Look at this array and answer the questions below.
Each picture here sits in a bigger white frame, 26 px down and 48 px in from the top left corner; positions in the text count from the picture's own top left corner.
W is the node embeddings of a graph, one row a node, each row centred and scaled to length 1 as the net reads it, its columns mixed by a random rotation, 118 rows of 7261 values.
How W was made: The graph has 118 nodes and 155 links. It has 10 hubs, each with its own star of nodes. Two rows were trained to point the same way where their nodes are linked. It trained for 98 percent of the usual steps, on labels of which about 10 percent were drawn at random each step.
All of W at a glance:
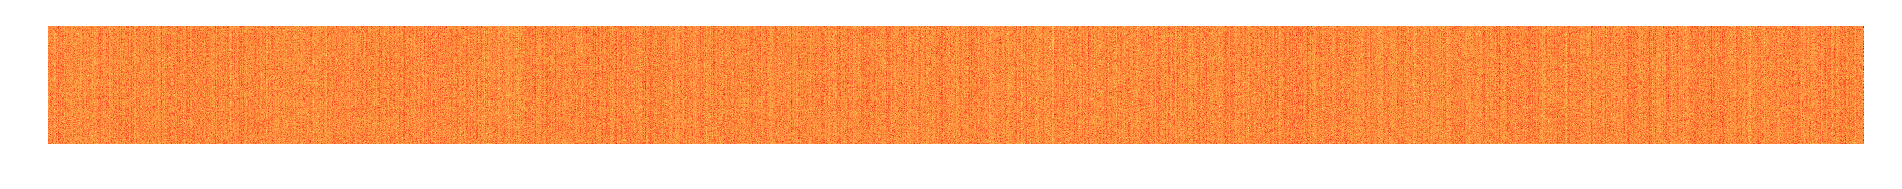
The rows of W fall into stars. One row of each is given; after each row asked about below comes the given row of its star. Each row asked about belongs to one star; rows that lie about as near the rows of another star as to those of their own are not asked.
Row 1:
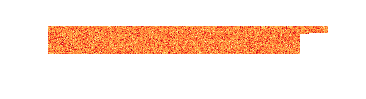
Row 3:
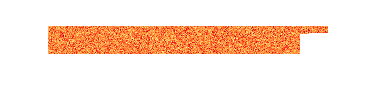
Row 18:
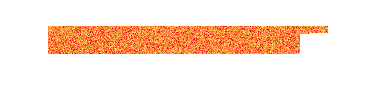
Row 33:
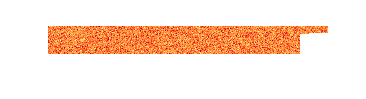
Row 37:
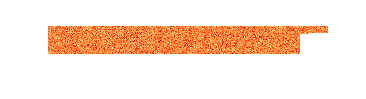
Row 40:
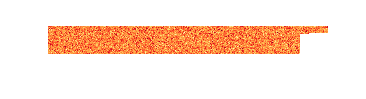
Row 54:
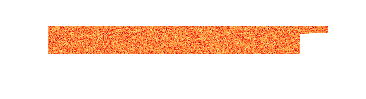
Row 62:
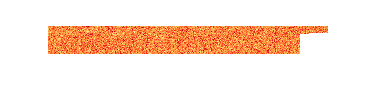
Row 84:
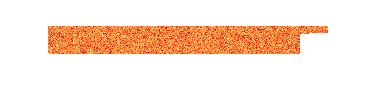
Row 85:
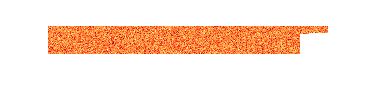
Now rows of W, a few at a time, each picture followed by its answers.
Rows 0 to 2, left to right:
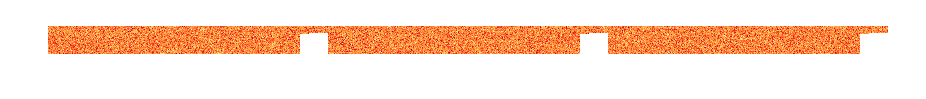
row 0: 18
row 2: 37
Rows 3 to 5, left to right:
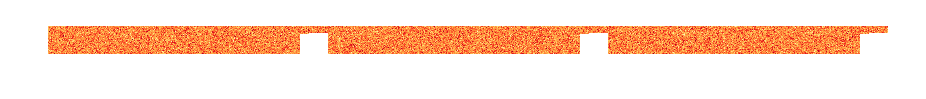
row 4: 37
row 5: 62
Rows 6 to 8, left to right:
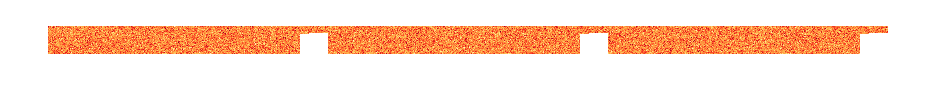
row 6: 33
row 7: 84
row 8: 84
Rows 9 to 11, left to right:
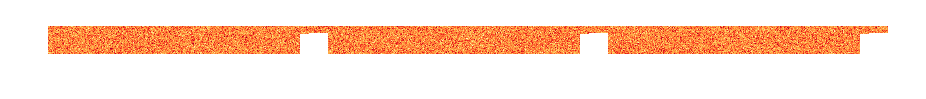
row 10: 40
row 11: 1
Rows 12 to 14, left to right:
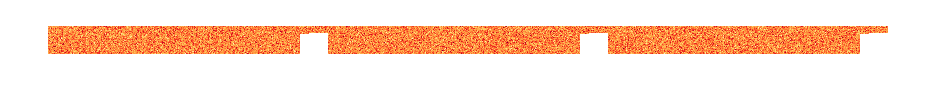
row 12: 85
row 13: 3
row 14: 40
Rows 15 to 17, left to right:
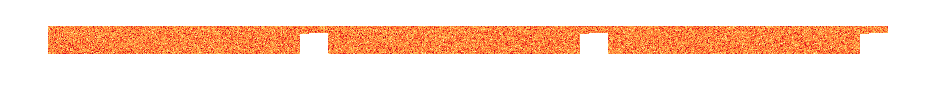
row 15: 1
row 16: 3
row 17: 85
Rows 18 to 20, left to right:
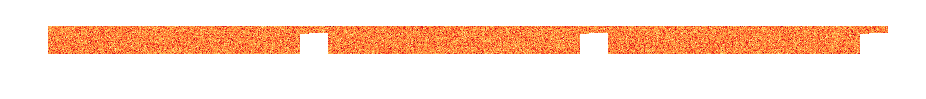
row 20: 18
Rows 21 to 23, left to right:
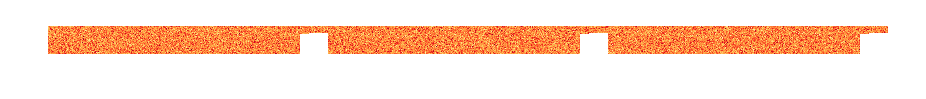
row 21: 1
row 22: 40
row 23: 85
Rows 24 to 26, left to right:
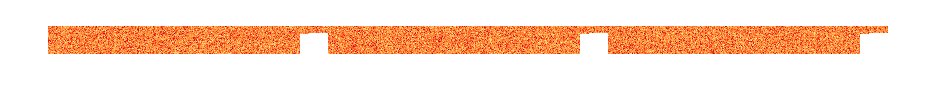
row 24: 84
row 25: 18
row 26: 40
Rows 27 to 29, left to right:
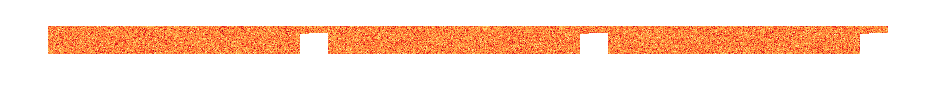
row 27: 40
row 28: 3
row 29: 85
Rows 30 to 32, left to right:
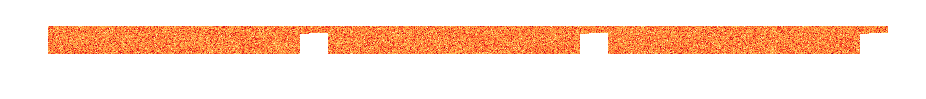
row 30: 40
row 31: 33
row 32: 33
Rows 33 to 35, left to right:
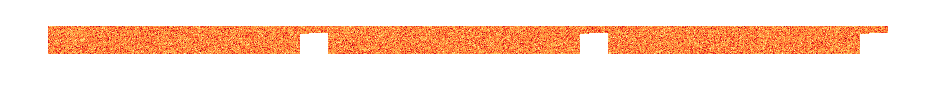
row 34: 1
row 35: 37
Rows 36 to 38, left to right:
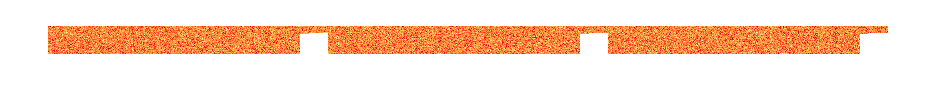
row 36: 33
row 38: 84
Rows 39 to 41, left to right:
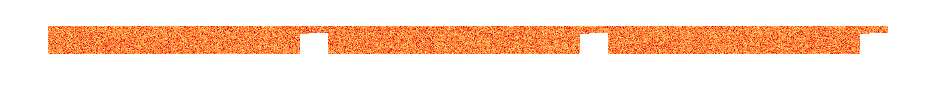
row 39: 62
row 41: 37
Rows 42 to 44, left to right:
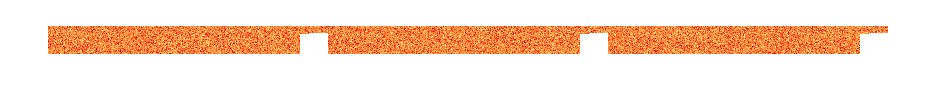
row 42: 40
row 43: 40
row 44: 33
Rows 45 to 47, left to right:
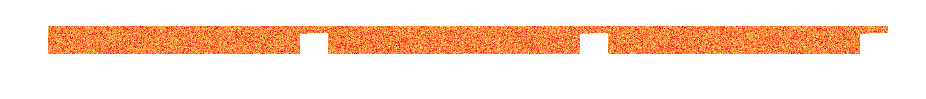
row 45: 3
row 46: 62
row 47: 37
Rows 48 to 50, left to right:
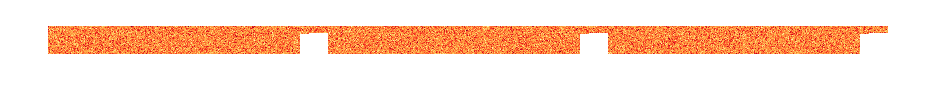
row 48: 33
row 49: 85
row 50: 85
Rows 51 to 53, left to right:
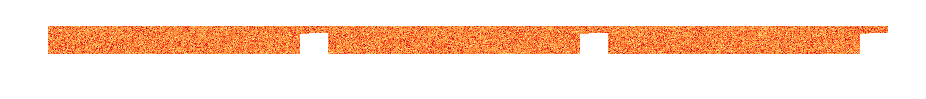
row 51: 62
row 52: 84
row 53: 62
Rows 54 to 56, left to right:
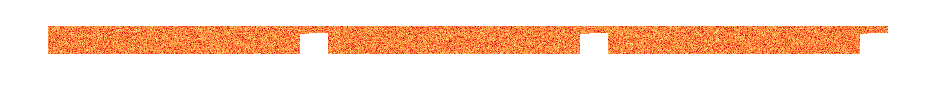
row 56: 54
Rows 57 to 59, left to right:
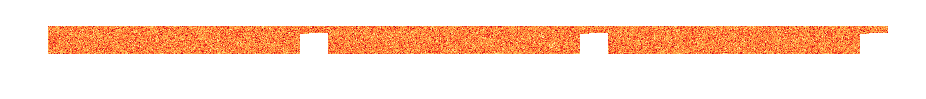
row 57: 54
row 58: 18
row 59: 62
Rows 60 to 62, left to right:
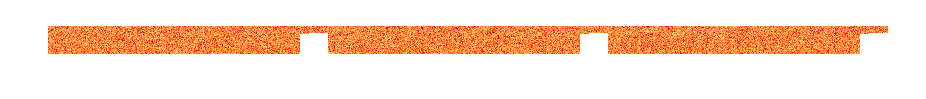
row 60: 85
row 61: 85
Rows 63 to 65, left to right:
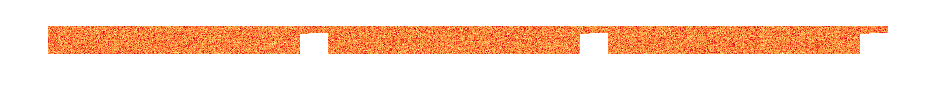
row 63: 18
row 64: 84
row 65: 85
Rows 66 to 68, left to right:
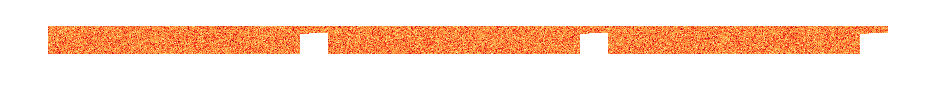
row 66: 33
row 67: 62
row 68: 33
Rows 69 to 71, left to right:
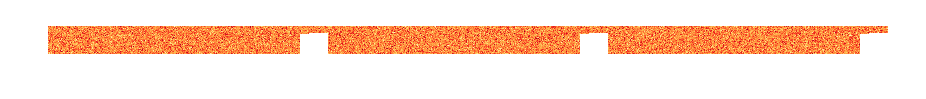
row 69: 33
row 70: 84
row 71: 62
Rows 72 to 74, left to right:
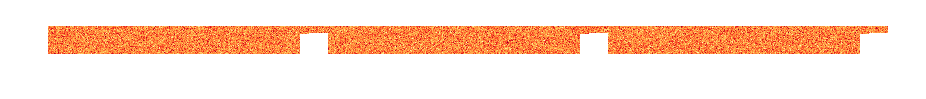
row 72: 3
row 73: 3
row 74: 37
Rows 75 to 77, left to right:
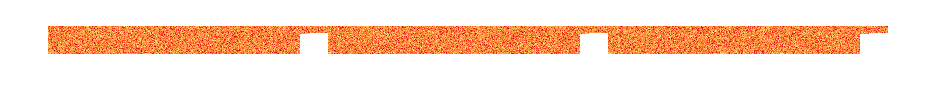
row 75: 37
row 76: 37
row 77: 85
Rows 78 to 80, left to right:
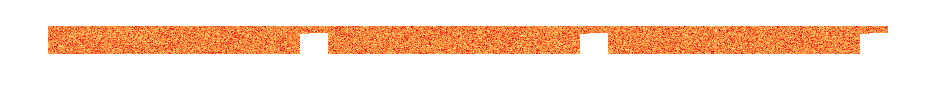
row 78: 1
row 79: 37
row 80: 40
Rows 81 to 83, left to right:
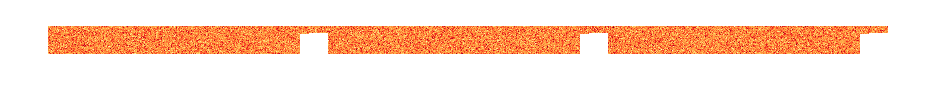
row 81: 84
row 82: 54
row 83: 33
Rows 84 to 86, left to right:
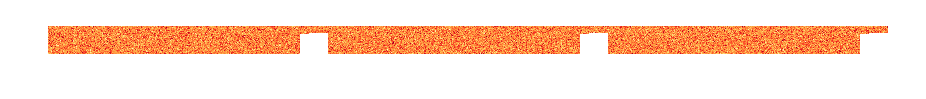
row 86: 18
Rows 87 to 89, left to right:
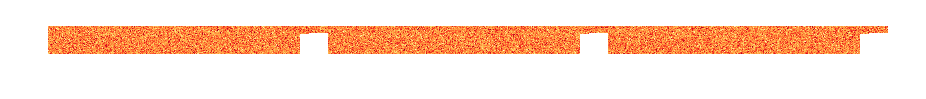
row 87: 1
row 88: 40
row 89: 62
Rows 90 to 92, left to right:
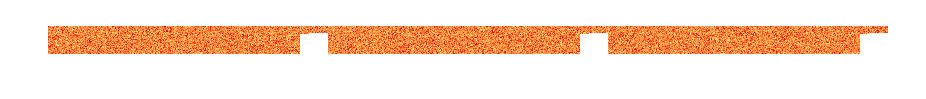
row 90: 33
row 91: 85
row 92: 54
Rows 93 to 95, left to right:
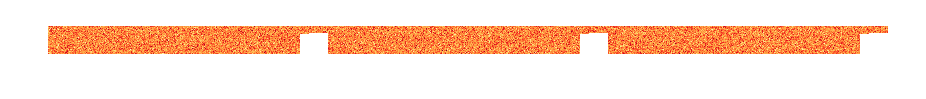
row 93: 37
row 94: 3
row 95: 1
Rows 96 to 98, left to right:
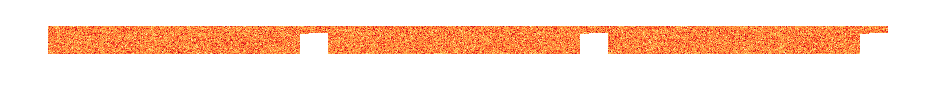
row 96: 3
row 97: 85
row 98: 84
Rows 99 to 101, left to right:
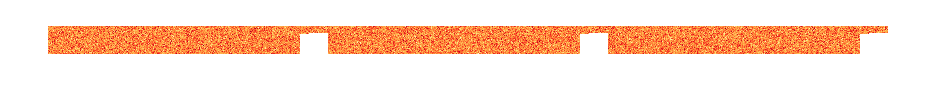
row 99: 18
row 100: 84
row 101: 62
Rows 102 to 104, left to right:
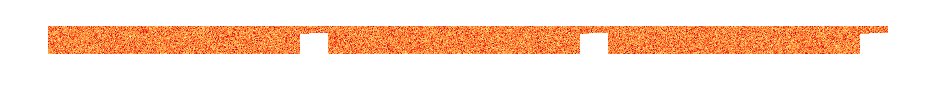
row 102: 85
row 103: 54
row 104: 62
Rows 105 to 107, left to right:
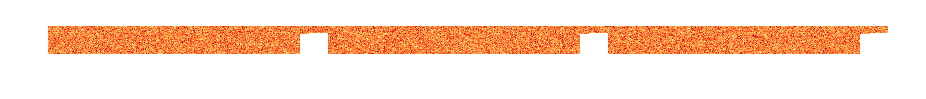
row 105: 54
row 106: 1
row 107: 62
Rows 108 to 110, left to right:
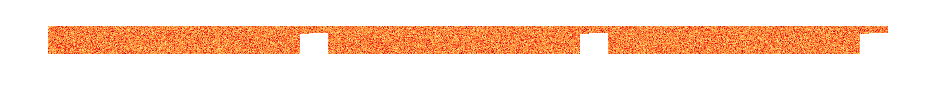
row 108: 1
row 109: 62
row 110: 54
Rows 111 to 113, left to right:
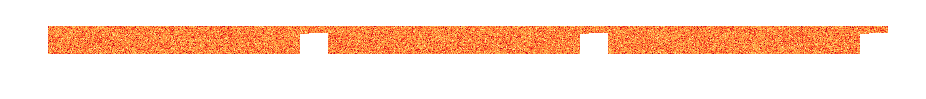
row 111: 33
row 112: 62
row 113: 37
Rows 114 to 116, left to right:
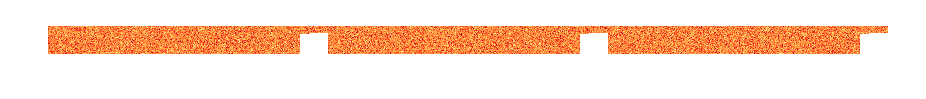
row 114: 18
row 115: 3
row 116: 85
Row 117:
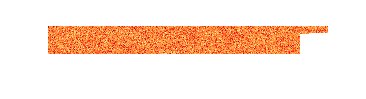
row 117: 33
